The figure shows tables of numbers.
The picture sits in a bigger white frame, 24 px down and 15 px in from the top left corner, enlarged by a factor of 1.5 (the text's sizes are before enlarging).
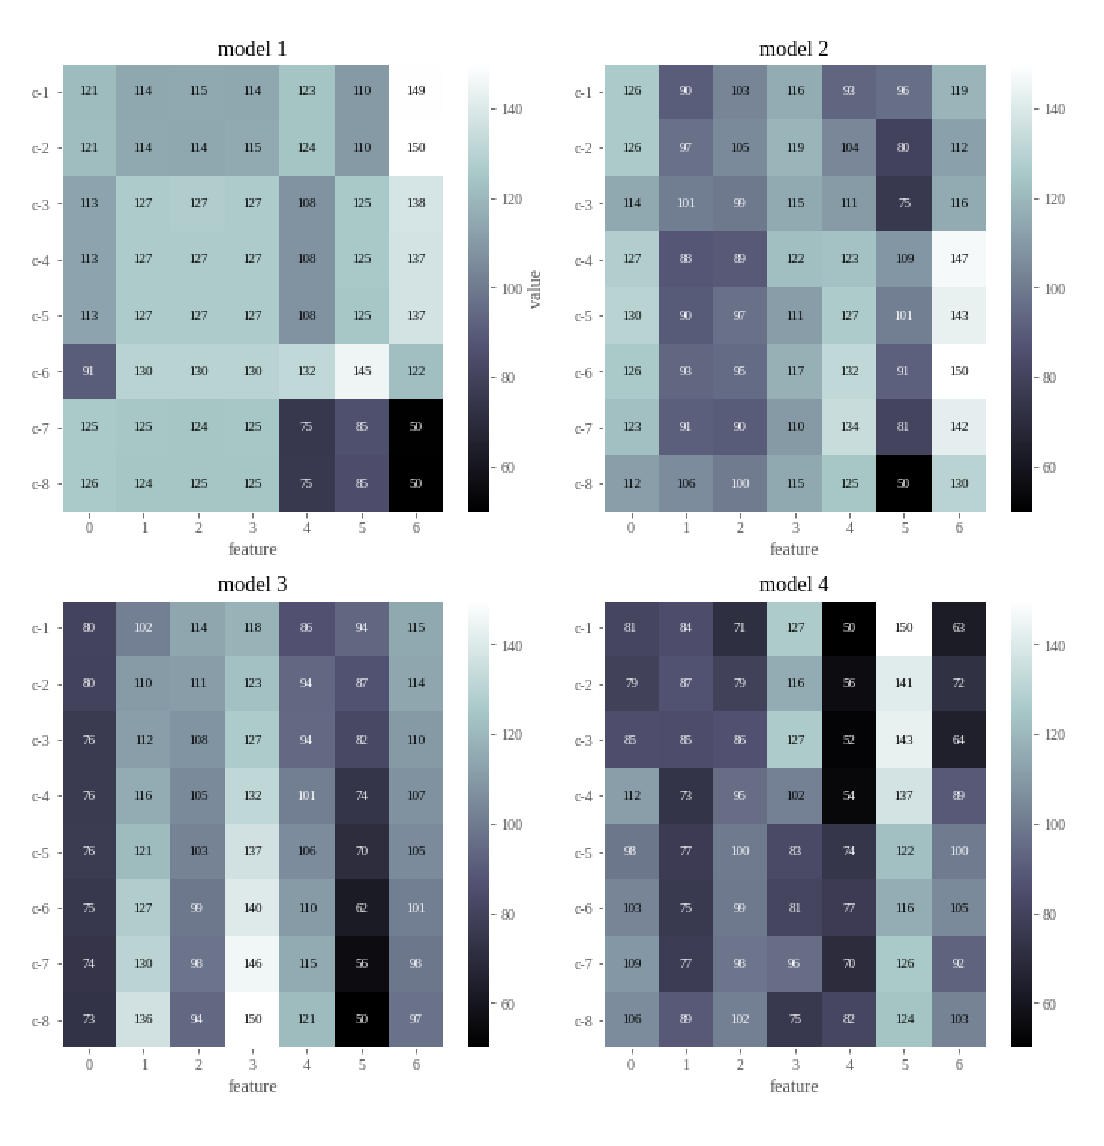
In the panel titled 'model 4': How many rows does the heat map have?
8
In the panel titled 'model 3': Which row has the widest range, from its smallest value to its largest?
c-8
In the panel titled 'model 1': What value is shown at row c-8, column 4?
75
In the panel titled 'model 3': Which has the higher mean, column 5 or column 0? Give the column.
0
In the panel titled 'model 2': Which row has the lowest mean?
c-3
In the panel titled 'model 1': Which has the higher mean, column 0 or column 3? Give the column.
3
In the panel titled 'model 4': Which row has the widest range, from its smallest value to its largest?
c-1
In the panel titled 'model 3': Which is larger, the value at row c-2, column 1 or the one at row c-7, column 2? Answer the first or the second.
the first
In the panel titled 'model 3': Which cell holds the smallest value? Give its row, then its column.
c-8, 5
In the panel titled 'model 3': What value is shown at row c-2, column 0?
80
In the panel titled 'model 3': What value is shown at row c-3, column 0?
76
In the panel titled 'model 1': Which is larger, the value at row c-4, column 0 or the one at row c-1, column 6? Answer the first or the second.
the second
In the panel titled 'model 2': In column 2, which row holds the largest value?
c-2
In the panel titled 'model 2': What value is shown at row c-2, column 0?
126
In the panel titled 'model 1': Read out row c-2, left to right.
121 114 114 115 124 110 150
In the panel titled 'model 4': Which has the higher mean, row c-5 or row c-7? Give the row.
c-7
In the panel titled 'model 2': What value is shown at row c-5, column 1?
90
